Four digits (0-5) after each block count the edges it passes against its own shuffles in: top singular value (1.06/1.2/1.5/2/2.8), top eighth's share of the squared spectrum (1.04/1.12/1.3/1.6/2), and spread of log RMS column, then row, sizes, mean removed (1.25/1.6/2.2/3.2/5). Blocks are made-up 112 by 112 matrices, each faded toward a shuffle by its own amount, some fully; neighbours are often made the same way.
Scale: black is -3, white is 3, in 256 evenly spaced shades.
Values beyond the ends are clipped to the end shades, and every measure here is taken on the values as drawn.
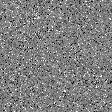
3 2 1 0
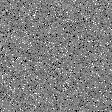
1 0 0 0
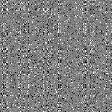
5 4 3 2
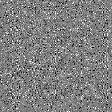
4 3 2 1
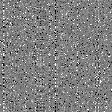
4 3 2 1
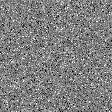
0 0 0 0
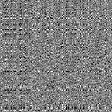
5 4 3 3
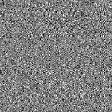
4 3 2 2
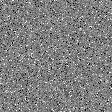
0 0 0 0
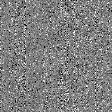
1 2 3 0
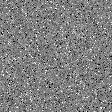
0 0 0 0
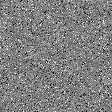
0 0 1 0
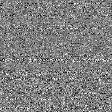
1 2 0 4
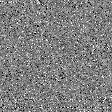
1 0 0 2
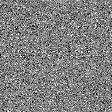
1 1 0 2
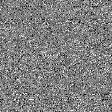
1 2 0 3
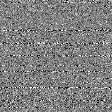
2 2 0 4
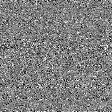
1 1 0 3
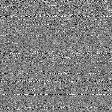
2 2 0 4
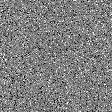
1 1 0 0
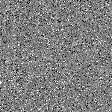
1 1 0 0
